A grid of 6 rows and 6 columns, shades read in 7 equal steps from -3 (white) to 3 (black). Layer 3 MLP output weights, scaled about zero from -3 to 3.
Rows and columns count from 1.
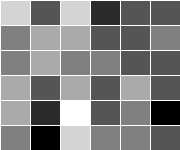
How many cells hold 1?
12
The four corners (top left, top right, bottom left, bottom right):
-2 1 0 1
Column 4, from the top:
2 1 0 1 1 0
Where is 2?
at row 1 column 4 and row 5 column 2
